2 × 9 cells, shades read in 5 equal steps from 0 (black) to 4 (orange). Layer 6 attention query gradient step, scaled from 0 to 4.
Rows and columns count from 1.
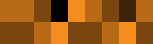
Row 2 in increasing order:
2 2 2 2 2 3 3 4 4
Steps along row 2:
same up up down same up up down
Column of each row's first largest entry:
5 4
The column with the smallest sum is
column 4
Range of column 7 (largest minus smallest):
1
